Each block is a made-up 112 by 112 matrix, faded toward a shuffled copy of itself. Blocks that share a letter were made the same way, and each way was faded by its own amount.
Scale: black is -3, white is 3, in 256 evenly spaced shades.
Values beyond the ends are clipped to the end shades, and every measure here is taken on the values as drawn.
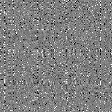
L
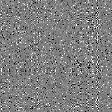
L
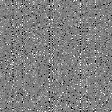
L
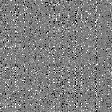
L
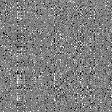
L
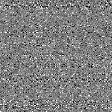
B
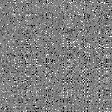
L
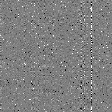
L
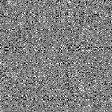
B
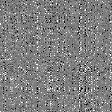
L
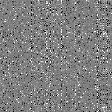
L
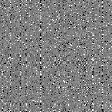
L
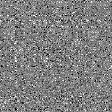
B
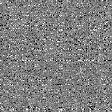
B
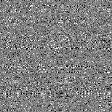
B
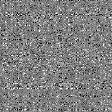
B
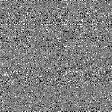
B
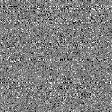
B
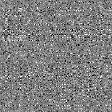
B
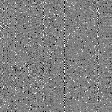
L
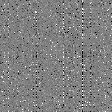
L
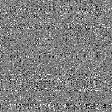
B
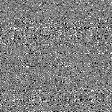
B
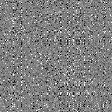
L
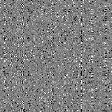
L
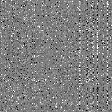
L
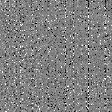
L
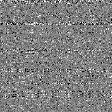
B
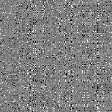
L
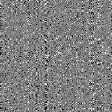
L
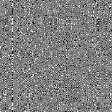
L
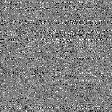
B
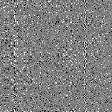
L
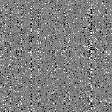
L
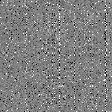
L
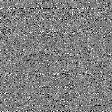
B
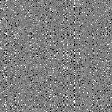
L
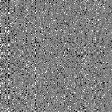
L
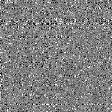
B
